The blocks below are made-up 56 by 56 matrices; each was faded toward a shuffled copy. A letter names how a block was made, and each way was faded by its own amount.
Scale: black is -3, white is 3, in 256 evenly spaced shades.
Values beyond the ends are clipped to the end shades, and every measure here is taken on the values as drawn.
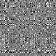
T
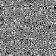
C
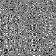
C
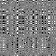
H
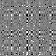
H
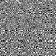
T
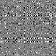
T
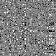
C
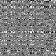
T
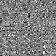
C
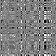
H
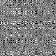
T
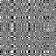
H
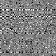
T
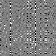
H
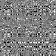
T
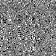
C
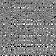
T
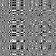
H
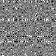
T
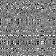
T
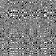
T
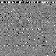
T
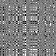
H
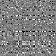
T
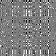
H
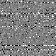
T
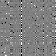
H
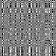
H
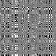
H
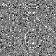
C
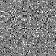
C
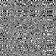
T
